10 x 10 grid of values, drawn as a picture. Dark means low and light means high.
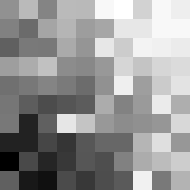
No regular stripes run through it. The texture is fine-grained noise. The top right is the calmest part. The ninth with the lowest average is the bottom left. Values rise toward the top right.
